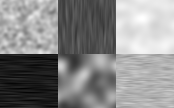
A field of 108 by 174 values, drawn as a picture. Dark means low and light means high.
The table splits into 2 rows of 3 panels. Panel 1,1: high, blotchy. Panel 1,2: low, streaked downward, faint in contrast. Panel 1,3: very high, smooth, faint in contrast. Panel 2,1: very low, streaked across, faint in contrast. Panel 2,2: middling, smooth, strong in contrast. Panel 2,3: high, streaked across, faint in contrast.
